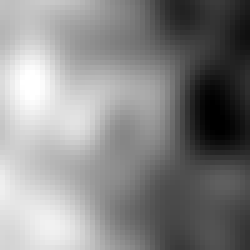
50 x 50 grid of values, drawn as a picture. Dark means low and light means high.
No single row or column stands out from its neighbours. No lone cell stands out from its neighbours. There is an overall slope up to the left. The bottom right is the smoothest part.
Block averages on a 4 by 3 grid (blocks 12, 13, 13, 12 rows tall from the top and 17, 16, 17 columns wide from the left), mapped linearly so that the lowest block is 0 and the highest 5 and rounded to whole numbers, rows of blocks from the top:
4 2 0
5 3 0
4 3 0
5 2 1
